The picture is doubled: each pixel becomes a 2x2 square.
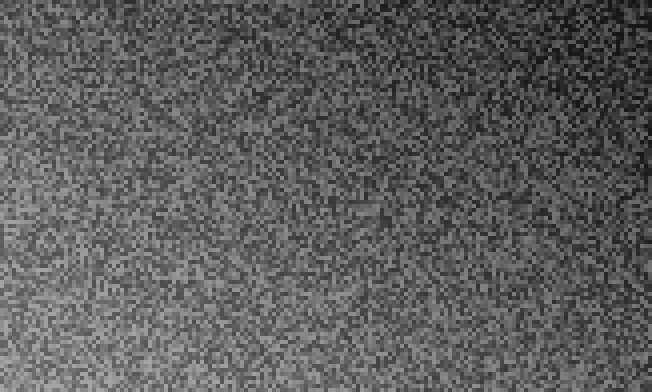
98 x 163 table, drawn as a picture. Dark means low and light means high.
There is an overall slope up to the bottom left. Neither half mirrors the other. The top right is the ninth with the lowest average. No single row or column stands out from its neighbours. The texture is fine-grained noise. The bottom left is the ninth with the highest average.
